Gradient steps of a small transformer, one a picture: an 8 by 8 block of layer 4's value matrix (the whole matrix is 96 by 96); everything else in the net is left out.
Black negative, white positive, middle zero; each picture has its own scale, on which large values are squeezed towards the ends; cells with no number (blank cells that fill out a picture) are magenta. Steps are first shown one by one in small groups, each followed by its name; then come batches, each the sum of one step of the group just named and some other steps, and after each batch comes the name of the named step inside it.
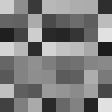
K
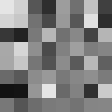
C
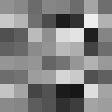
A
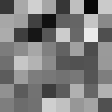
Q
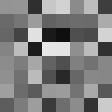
K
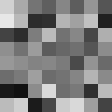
C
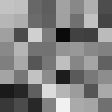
C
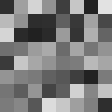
Q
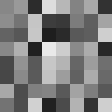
K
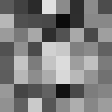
A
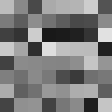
K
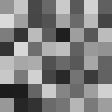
C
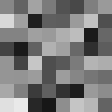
A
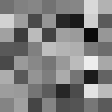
A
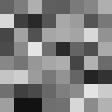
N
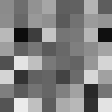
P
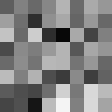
N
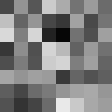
N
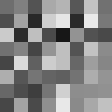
P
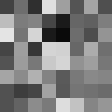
P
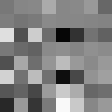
P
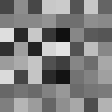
P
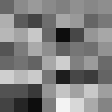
N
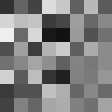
P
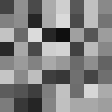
N
